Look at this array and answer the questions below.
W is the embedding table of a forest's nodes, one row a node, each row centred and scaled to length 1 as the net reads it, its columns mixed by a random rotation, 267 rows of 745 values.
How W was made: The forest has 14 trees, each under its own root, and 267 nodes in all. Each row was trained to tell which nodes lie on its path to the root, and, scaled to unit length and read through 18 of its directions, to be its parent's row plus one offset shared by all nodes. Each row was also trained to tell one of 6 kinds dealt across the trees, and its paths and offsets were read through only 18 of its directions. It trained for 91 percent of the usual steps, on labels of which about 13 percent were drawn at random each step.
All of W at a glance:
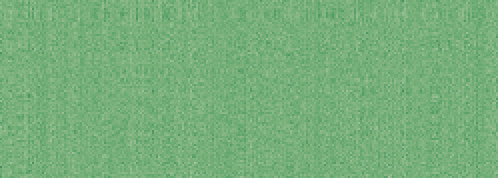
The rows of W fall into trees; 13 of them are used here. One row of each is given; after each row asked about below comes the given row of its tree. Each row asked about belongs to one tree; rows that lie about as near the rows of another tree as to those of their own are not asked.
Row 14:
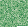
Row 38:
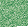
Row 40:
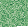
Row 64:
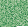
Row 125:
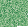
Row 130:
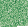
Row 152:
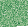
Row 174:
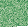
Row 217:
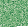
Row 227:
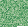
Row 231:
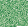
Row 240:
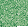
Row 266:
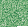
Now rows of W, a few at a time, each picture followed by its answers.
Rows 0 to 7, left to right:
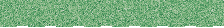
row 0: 152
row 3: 227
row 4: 40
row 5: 14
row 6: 227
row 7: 38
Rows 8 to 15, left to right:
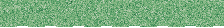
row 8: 125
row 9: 125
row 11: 14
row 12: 38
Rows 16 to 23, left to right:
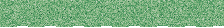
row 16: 38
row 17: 64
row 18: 227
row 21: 14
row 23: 227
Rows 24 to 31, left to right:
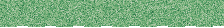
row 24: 40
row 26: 227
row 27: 152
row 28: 14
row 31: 40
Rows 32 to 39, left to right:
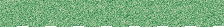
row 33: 130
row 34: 240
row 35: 125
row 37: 38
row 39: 266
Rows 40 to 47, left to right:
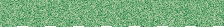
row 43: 266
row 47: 231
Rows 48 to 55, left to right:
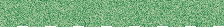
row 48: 266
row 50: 227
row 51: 38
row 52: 174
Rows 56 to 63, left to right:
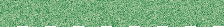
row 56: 240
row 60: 64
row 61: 38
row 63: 64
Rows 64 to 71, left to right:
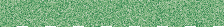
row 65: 227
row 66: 40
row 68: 38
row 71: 64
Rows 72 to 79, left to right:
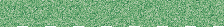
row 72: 174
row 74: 227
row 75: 231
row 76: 227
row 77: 152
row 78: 125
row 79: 266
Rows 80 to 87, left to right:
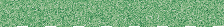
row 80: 40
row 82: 266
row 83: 266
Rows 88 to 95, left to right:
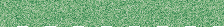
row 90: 266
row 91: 125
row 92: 38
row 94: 266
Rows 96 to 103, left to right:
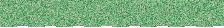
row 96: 240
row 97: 217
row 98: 174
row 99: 227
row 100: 266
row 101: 64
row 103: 240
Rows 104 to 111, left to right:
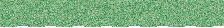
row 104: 38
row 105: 38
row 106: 64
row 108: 64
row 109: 240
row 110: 231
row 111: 64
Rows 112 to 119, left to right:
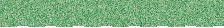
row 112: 240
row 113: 266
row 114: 64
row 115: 125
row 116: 231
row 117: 38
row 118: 227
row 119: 14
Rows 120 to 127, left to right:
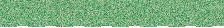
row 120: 227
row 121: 125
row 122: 240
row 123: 240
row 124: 64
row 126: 266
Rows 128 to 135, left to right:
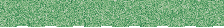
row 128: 266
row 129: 14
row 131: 38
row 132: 174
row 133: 64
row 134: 125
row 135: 174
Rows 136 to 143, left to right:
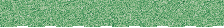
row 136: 152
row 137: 64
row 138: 64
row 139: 64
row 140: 38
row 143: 64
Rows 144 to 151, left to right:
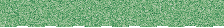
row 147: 130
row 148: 125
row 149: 125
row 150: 231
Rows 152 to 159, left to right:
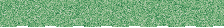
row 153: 40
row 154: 240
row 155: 174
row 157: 266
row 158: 130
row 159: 125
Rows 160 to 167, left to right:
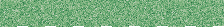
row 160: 38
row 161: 14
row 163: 40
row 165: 231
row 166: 38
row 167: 64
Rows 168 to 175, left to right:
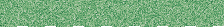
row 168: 231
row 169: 64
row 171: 240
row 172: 14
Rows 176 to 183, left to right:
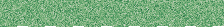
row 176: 227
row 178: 125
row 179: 227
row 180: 217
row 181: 227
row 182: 266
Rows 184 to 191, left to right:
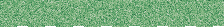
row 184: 266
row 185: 227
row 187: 152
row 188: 38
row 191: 227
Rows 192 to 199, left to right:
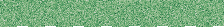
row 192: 227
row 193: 227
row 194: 174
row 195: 174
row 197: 152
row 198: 152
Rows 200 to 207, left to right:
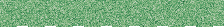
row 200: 64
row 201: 64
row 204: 266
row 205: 14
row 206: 227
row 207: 38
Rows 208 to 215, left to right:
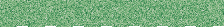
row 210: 152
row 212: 227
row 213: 227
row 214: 266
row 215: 64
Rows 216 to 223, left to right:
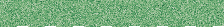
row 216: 64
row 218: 266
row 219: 217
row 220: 174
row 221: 40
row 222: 14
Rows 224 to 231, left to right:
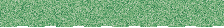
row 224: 125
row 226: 64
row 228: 227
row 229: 130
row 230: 266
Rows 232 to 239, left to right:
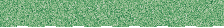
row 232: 125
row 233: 125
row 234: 14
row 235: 14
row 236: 266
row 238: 14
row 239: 227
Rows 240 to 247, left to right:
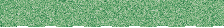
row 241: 266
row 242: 217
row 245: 231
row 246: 130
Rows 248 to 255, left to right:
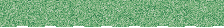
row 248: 40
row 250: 266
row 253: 174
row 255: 266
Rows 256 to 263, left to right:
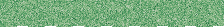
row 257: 64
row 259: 14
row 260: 125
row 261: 38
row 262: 125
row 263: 38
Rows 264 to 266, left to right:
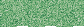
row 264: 64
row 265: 266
